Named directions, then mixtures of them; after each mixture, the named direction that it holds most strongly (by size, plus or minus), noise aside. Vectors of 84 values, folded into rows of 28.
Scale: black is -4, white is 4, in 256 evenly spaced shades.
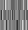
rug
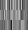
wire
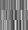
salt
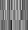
wire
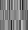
wire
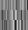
salt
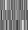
rug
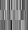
wire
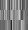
wire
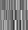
salt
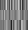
wire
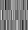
rug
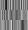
wire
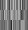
wire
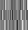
rug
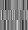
rug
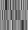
wire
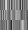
wire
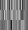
wire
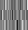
rug
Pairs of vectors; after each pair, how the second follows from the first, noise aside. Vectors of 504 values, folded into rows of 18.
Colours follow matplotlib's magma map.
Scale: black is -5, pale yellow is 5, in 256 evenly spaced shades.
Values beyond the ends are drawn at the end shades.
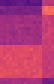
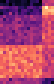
scaled up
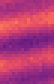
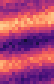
scaled up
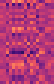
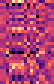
scaled up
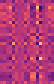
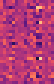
sign-scrambled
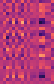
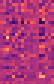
sign-scrambled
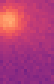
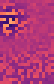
sign-scrambled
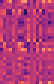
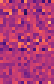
sign-scrambled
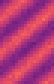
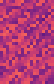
sign-scrambled
